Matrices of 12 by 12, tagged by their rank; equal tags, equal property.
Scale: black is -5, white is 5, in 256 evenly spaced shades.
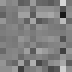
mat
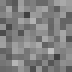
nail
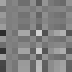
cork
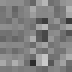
mat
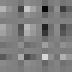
cork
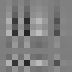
cork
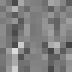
mat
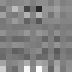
mat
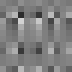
cork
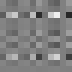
cork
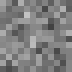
nail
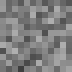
nail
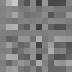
mat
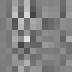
mat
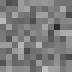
nail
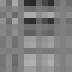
cork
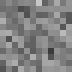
nail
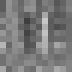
mat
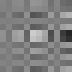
cork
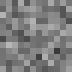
nail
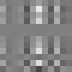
cork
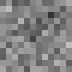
nail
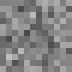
nail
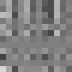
mat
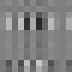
cork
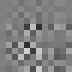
mat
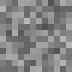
nail
